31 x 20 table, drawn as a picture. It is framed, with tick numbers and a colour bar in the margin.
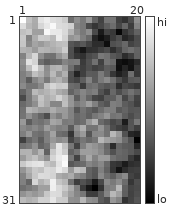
Average level on the scale: 50%. Grain: blotchy. Seam: vertical, 40% of the way across, the left part higher.
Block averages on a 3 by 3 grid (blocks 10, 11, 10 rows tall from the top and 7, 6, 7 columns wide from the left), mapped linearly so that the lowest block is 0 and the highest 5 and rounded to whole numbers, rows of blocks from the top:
5 2 0 / 3 2 1 / 5 3 1
